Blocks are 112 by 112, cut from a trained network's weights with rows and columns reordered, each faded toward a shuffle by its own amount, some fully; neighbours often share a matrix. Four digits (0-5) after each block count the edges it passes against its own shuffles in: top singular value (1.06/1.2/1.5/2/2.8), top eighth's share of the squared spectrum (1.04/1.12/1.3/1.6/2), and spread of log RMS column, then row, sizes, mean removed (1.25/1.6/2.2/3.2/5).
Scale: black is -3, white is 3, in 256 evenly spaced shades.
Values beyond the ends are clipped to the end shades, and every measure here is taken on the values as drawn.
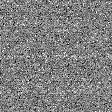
2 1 0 0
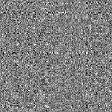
4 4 3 3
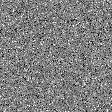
0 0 0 0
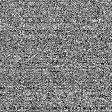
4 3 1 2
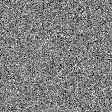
0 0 0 0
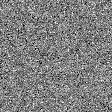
1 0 0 0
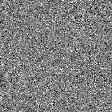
3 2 1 1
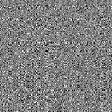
4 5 2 3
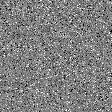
1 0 0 0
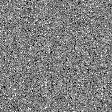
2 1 0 0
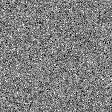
0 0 0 0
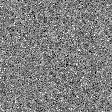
0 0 0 0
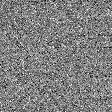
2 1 0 0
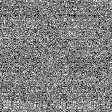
4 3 1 2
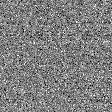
2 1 0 0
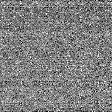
3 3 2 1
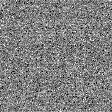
2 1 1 0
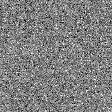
2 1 0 0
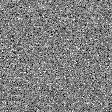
1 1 0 0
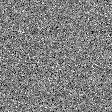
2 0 0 0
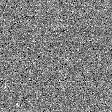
2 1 0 0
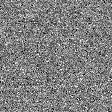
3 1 0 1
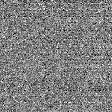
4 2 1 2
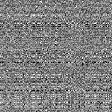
5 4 2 3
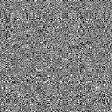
4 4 3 3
